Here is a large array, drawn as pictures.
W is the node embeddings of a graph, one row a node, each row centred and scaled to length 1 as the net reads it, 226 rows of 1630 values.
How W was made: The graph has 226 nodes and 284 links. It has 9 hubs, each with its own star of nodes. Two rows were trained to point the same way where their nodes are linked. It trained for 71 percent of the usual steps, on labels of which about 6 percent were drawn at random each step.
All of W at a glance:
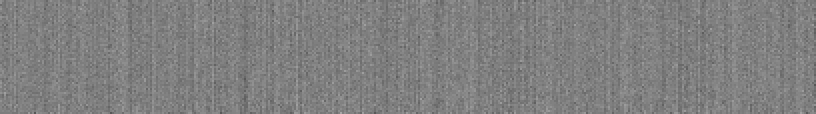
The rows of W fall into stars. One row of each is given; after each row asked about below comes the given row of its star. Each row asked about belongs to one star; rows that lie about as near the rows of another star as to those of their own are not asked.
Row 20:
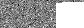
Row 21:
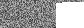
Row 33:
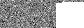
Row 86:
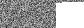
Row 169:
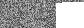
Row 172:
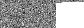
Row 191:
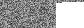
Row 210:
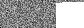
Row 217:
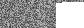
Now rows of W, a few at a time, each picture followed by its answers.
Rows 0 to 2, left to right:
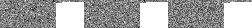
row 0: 20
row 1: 86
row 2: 191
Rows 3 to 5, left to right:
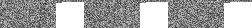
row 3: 20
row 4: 169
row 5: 20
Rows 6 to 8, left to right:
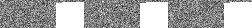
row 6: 210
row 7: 172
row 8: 86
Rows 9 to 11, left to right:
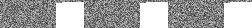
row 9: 191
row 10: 86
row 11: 169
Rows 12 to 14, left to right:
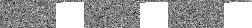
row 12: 210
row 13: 172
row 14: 21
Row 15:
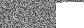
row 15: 20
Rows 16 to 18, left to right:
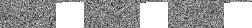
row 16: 169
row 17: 210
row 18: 20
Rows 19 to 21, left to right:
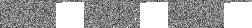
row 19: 20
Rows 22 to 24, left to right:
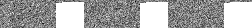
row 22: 172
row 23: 33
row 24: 21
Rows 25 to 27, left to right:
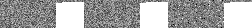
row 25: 86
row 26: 169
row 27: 33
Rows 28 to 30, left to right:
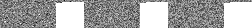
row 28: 210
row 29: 191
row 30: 86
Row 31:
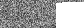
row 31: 169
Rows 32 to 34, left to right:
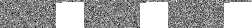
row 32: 191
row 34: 217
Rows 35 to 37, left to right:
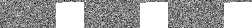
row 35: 210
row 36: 210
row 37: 191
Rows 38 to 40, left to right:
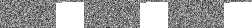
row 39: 191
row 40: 210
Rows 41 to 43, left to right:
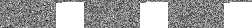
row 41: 21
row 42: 33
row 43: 172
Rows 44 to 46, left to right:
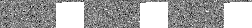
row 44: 86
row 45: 20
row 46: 172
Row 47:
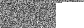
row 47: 191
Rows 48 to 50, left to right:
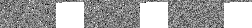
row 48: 217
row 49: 210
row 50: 21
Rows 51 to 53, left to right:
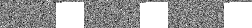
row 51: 21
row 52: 86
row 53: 86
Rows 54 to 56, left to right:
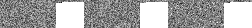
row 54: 217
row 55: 210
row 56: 210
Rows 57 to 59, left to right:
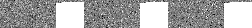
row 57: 210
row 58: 172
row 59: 21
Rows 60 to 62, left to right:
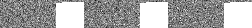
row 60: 191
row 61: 191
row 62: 191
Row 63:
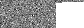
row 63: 86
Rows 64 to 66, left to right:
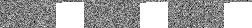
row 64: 21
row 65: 33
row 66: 172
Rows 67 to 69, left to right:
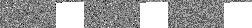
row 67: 210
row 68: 33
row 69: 210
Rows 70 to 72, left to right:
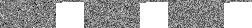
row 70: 86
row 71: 33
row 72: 21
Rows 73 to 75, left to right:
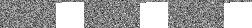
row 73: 210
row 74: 191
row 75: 169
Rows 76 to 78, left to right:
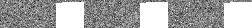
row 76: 169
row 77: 86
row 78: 191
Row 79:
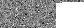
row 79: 172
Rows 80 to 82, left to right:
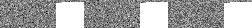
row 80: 172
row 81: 210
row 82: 191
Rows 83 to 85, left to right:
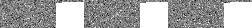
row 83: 86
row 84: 33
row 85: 20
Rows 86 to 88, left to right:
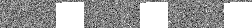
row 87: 217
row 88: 172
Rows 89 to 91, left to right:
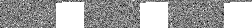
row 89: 169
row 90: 21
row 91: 86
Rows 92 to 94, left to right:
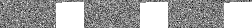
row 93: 21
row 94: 20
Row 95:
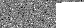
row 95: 20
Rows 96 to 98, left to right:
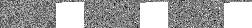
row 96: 86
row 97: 169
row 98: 21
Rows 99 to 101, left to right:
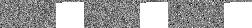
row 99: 20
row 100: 210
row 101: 33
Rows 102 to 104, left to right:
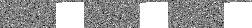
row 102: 210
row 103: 210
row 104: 21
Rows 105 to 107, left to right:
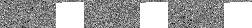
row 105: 191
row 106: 20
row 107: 172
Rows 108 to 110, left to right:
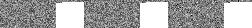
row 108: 33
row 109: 86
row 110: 210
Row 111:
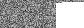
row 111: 191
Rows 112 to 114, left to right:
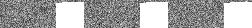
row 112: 191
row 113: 169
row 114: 86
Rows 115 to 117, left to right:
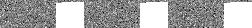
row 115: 210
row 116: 210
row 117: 172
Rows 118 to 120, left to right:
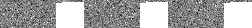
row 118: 20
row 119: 169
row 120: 217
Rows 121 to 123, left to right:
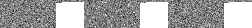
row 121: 86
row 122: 21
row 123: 172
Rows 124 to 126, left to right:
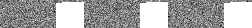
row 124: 21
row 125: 33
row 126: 33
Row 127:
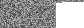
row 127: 191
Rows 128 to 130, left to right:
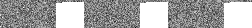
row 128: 169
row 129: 210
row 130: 20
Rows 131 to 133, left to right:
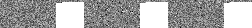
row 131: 210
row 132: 172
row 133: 217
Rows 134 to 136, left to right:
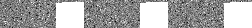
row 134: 217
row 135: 86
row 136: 169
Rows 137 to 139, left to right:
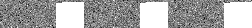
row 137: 33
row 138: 20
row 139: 210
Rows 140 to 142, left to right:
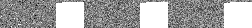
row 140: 33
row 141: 210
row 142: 191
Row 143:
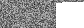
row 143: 210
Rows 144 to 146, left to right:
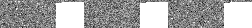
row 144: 172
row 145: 217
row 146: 86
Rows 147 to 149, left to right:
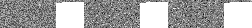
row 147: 191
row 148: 191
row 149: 20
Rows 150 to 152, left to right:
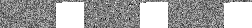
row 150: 217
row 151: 217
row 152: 20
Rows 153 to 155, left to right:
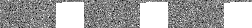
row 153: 217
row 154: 191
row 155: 191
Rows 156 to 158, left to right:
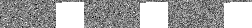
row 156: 86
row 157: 21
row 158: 210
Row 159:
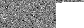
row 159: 86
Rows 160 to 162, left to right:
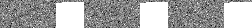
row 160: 86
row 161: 191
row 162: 210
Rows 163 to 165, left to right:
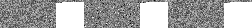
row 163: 169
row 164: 21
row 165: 20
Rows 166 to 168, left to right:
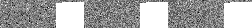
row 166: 169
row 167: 172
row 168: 21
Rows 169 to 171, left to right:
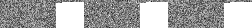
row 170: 191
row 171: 33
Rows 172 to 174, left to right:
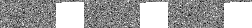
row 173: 191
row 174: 169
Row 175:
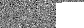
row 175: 217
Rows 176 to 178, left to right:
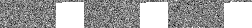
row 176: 191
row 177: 217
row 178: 33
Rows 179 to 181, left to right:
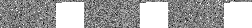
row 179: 172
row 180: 217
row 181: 217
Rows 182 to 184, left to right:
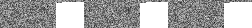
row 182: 191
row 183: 191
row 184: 20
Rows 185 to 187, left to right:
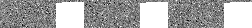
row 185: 172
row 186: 33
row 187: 33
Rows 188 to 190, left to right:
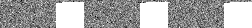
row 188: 33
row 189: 21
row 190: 21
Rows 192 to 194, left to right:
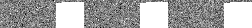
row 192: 172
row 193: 217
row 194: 217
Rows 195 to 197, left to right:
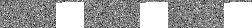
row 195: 21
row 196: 20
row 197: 217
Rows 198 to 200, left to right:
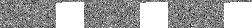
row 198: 169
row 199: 21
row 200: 172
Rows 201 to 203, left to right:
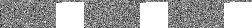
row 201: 20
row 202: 20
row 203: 191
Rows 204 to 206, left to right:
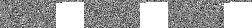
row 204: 172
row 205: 191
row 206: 217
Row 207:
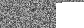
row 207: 33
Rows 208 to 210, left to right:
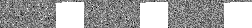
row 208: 169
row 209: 210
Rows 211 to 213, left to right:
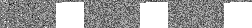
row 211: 210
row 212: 86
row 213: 86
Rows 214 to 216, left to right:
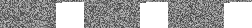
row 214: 169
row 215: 33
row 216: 172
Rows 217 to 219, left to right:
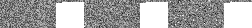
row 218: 169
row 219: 86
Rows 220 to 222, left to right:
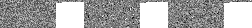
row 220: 191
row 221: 169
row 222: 172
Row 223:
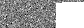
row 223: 86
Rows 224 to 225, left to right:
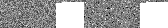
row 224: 172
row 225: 169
